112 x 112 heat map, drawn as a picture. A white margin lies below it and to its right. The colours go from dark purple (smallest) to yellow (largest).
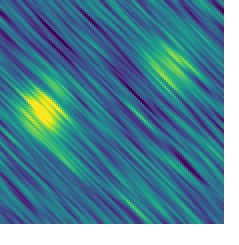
Slope: none. Lone odd cells: none. Ninth with the lowest average: top left. Bumps: two. Ninth with the highest average: middle left. Odd rows or columns: none.
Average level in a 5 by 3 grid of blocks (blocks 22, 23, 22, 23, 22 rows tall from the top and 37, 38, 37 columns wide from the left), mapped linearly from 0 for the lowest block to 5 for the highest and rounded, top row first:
0 1 1
1 0 3
5 1 1
2 1 1
1 1 1
